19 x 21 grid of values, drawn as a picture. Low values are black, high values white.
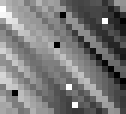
The field climbs toward the left. No row or column stands out. The grain runs diagonally down to the right. Six lone cells stand out: three far higher and three far lower than their neighbours. The ninth with the highest average is the top left. The top right is the ninth with the lowest average.
